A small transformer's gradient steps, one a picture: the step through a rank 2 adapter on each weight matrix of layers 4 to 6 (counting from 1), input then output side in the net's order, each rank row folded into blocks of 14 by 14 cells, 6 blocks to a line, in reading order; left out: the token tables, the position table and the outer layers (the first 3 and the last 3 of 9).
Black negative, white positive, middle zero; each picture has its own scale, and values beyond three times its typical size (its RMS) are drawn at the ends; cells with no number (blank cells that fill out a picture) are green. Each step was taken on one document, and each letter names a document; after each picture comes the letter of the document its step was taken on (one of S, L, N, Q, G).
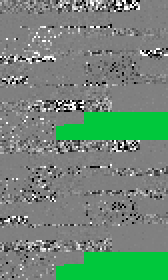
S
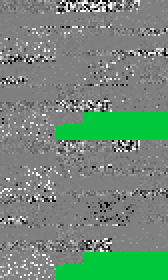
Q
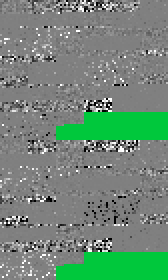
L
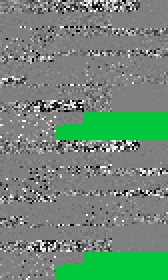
S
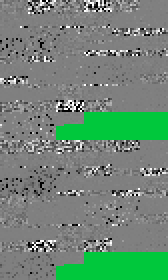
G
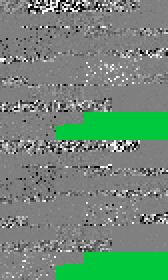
S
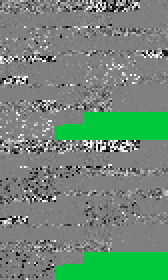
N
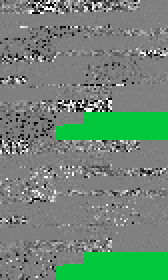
N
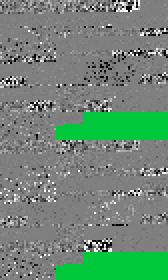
Q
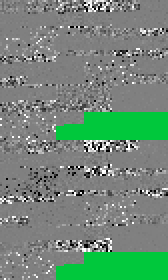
S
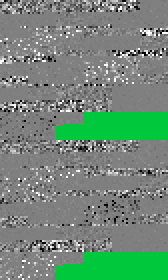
N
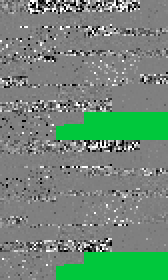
G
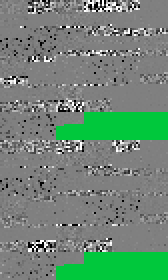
G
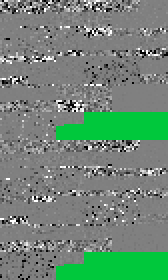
N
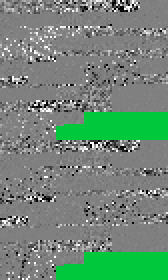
N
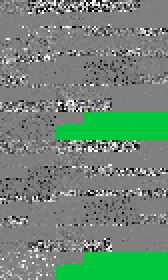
G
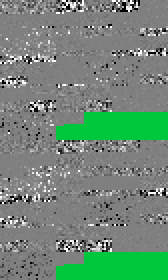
Q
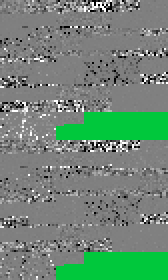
L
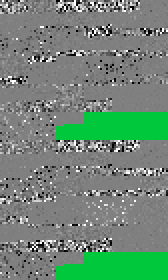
G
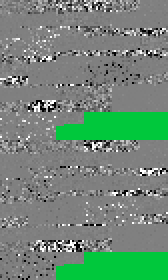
S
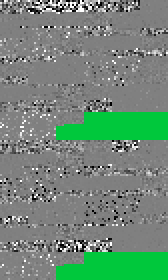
L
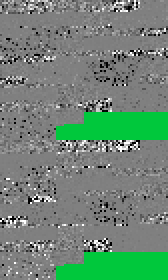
Q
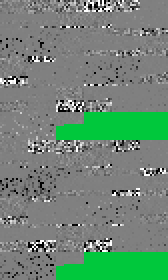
G
